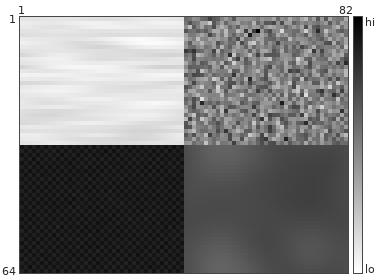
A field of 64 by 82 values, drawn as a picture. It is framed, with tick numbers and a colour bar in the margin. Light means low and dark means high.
The table splits into 2 rows of 2 panels. Panel 1,1: very low, streaked across, faint in contrast. Panel 1,2: middling, fine-grained, strong in contrast. Panel 2,1: very high, checkered, faint in contrast. Panel 2,2: high, smooth, faint in contrast.
